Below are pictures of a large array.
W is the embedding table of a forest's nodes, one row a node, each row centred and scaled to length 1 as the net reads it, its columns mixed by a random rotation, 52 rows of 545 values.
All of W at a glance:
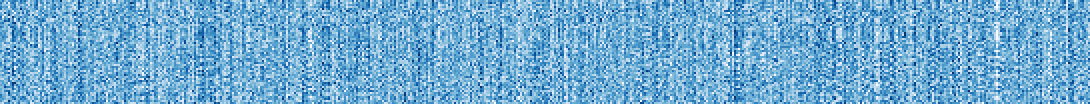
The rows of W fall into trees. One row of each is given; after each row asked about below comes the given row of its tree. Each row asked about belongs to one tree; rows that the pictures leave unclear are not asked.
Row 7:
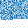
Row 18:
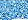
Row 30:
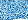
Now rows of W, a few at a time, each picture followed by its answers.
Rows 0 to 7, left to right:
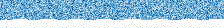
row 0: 18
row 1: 18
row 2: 18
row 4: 18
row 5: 7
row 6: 30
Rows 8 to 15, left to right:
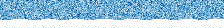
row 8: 18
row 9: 30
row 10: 30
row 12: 7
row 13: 18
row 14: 18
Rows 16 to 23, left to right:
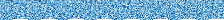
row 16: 18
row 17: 18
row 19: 18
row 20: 18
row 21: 30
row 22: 18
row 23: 18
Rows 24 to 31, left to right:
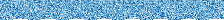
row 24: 30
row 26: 30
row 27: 30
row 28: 18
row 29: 30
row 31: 18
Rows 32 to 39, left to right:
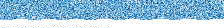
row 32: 18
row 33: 30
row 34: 30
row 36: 30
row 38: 7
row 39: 30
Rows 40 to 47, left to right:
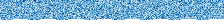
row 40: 7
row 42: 18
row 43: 30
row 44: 18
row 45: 30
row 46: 7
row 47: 7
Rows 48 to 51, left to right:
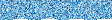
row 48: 18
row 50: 7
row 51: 30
